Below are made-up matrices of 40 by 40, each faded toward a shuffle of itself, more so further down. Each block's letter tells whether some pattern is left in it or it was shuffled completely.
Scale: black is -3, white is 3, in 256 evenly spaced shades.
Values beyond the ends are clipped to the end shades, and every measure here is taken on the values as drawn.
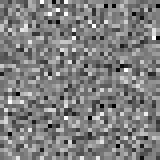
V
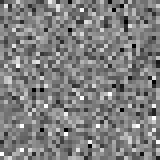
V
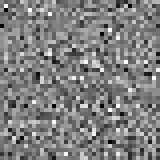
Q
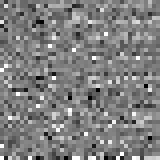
Q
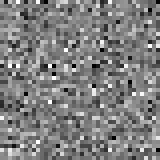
Q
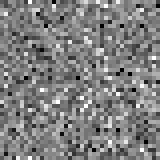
V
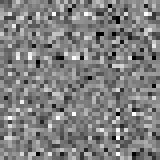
Q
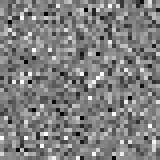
V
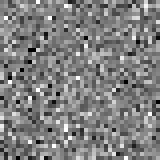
V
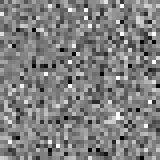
V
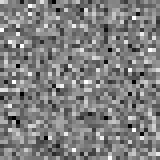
V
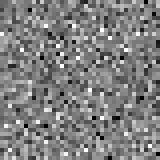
V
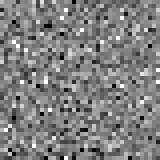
V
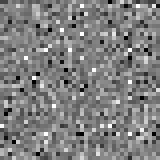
Q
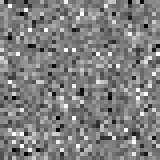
V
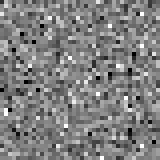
V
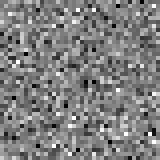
V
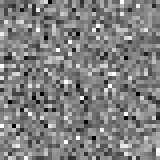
V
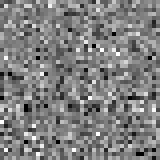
Q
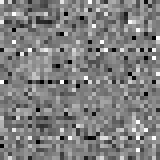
Q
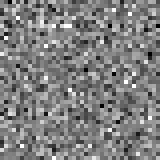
Q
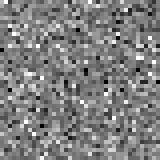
V
